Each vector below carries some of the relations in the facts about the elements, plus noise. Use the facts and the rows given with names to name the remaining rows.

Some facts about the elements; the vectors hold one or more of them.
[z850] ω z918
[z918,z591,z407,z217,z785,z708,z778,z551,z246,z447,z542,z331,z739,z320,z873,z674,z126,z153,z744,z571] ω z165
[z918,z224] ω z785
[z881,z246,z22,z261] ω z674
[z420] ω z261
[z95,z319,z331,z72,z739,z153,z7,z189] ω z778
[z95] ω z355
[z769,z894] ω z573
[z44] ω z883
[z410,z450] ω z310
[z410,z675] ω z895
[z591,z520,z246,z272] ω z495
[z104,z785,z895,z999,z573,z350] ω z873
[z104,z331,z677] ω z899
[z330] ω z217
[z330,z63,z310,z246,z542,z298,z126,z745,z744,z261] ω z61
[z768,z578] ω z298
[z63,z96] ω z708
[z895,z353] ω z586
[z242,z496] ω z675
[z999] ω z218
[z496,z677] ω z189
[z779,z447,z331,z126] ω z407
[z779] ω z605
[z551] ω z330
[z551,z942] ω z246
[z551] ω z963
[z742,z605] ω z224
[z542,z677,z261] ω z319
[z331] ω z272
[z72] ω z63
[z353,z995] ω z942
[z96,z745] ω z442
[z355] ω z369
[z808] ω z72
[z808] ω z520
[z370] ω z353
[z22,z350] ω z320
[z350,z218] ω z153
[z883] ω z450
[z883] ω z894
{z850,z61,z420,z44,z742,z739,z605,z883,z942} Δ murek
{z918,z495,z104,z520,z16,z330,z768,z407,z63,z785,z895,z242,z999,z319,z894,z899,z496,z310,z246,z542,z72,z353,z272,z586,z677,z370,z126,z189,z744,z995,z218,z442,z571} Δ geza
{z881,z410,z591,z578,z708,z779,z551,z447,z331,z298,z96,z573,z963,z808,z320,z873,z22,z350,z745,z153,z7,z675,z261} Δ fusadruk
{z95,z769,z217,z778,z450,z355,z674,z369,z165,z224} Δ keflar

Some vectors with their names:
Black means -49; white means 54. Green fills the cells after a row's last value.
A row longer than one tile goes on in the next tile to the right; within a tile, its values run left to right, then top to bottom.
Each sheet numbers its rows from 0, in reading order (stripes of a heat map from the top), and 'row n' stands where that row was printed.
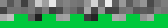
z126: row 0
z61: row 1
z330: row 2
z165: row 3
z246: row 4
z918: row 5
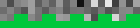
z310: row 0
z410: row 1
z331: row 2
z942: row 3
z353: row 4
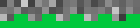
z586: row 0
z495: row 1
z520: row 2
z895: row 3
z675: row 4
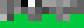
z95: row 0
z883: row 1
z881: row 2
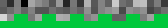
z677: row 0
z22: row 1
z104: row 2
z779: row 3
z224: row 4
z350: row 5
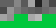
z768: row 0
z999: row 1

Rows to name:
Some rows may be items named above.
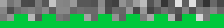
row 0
z447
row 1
z586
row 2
z578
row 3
z319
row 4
z495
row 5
z350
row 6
z942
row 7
z242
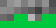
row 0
z298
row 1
z739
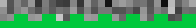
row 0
z779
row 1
z218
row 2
z189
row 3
z331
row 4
z420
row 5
z7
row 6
z873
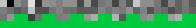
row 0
z894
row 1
z573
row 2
z261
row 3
z918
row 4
z586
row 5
z591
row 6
z571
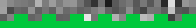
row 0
z320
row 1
z963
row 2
z708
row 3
z496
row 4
z272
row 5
z542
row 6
z573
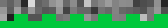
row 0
z355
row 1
z450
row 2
z153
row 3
z850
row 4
z261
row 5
z72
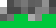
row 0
z769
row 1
z63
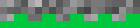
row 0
z551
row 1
z217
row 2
z442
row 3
z330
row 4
z768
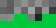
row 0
z407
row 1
z778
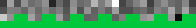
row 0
z995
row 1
z808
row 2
z899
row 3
z963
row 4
z769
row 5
z785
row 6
z369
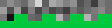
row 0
z778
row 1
z674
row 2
z739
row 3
z16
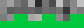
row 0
z881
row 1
z999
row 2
z605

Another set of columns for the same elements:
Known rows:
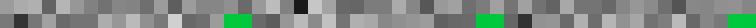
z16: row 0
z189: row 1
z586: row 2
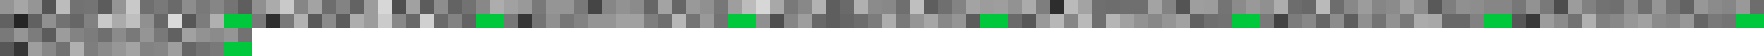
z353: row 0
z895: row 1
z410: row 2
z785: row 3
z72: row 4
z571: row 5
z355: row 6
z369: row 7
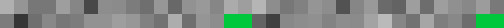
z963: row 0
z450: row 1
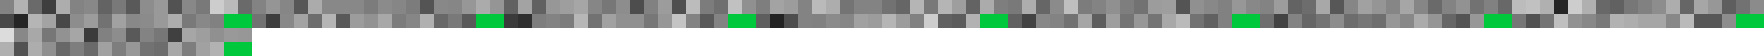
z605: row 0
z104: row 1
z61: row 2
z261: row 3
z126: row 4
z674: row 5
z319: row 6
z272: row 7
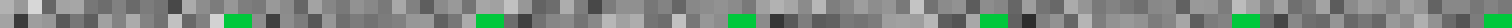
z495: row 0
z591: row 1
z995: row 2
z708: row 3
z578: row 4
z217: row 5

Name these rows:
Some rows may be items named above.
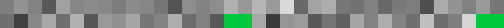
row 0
z104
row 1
z495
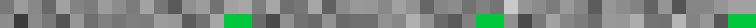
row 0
z591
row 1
z217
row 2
z999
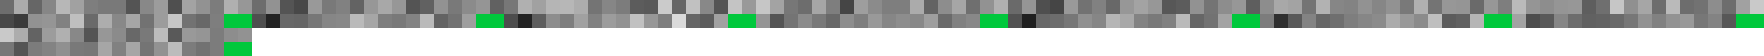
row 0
z63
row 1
z942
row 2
z298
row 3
z331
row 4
z942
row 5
z551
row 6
z873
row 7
z542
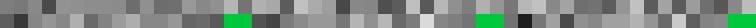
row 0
z769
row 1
z310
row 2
z675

